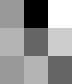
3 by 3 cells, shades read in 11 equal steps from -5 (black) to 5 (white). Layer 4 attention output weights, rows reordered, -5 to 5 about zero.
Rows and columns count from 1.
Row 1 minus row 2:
-1 -4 2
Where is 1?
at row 1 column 1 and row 3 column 1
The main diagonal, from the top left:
1 -1 -1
